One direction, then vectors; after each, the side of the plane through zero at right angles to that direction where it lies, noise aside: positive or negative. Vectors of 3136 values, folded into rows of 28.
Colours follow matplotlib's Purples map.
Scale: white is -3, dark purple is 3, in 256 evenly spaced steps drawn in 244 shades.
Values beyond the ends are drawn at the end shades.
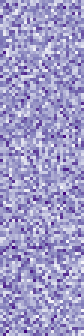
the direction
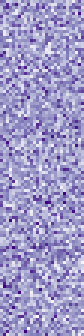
positive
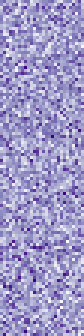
positive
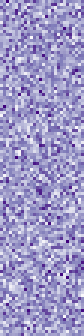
negative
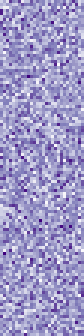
negative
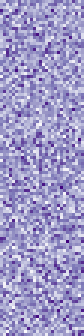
negative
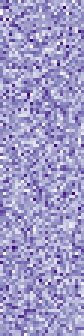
positive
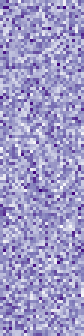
positive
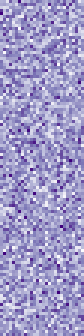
negative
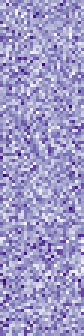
positive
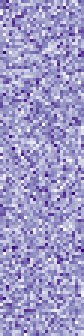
positive
